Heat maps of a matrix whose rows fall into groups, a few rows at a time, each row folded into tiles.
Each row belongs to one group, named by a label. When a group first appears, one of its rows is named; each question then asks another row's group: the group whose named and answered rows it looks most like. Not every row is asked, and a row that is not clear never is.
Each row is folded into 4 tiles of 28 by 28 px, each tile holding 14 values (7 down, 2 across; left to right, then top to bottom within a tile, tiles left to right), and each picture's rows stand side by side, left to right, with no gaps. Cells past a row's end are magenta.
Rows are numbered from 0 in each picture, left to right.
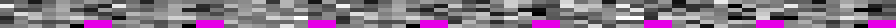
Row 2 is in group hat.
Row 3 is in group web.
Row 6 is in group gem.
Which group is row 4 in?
web
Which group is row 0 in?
web
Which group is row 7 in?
web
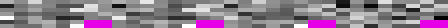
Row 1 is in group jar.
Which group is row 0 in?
jar
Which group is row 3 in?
gem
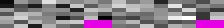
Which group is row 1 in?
hat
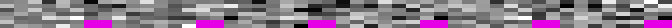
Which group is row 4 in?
hat
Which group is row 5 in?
gem
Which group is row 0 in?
hat
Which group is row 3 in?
gem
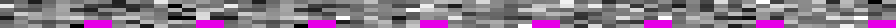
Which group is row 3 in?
jar
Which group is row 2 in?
web
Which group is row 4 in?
jar
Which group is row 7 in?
hat
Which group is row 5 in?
hat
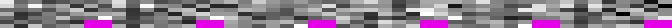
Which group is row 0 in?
hat
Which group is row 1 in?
hat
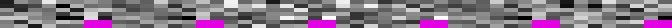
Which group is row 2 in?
hat
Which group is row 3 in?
hat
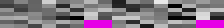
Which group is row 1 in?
gem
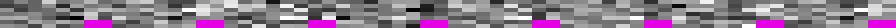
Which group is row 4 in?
hat
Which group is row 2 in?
hat
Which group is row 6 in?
jar
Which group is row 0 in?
gem
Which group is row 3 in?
web
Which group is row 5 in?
hat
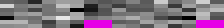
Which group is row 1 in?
gem
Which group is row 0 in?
web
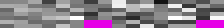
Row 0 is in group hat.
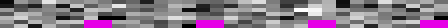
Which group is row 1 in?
web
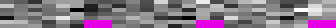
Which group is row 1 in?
gem
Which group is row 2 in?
jar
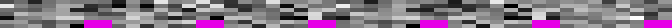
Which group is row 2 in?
gem
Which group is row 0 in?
web
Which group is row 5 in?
hat
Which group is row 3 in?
web
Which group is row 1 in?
gem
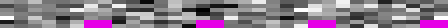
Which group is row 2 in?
jar
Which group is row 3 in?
hat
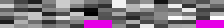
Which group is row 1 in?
hat
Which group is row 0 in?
web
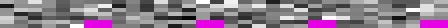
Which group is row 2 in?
hat
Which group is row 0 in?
jar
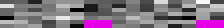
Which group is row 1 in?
gem
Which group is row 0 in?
web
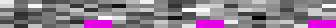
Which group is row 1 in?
jar
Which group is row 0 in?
hat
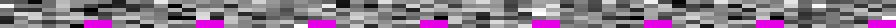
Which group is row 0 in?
web
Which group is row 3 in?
gem
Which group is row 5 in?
gem
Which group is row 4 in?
jar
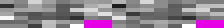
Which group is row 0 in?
jar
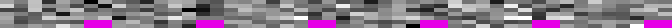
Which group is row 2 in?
hat
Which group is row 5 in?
jar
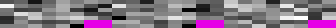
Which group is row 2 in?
hat
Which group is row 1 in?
web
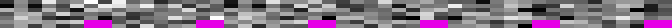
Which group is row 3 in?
gem
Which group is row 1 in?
hat
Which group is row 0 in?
gem
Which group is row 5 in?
web
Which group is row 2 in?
gem
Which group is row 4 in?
web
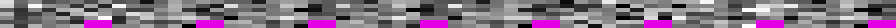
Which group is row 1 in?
web
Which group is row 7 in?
web
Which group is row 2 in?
web
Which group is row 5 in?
gem
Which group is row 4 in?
web
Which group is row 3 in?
web
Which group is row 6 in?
jar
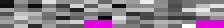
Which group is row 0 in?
gem
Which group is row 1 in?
jar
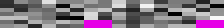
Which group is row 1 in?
hat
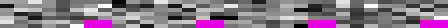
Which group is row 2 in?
web
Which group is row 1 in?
gem
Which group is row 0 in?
jar
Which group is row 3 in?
hat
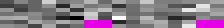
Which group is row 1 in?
jar
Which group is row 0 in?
gem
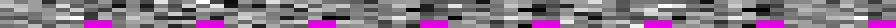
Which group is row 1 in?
gem
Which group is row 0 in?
hat
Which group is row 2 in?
gem
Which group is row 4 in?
web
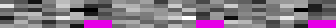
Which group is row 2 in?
web
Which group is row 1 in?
hat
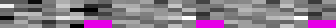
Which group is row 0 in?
web
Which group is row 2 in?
hat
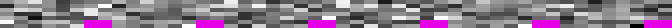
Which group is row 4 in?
jar
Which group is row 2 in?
hat
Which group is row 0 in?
jar
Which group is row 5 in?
web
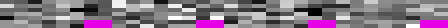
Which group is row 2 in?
web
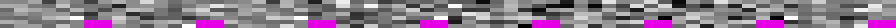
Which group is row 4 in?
web
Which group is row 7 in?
jar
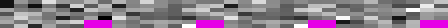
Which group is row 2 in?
jar
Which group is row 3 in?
jar
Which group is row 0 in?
gem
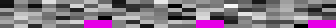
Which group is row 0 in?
gem
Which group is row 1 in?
gem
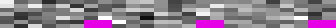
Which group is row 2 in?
hat
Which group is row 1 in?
jar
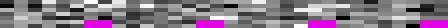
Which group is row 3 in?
web
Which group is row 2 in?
jar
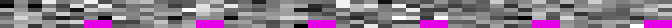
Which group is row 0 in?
gem
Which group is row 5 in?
jar
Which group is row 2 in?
web
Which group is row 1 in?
jar
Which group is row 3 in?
hat
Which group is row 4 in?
gem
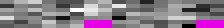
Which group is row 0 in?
jar
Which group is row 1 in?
web
